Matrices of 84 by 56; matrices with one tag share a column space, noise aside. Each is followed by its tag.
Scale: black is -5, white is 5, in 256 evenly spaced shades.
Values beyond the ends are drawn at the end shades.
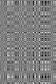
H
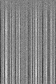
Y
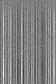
Y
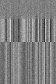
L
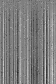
Y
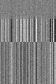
L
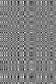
H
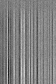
Y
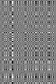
H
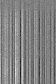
Y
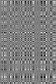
H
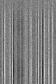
Y
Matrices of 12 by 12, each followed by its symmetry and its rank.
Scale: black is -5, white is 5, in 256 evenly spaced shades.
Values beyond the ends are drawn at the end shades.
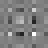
symmetric, rank one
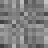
antisymmetric, rank two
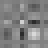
symmetric, rank one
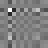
symmetric, rank one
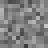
antisymmetric, full rank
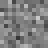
antisymmetric, full rank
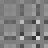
symmetric, rank one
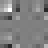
symmetric, rank one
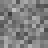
antisymmetric, full rank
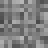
antisymmetric, rank two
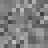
antisymmetric, full rank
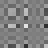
symmetric, rank one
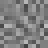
antisymmetric, rank two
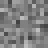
antisymmetric, full rank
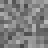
antisymmetric, full rank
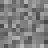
antisymmetric, full rank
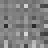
antisymmetric, rank two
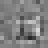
antisymmetric, rank two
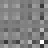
symmetric, rank one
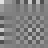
symmetric, rank one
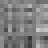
antisymmetric, rank two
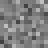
antisymmetric, full rank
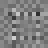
antisymmetric, rank two
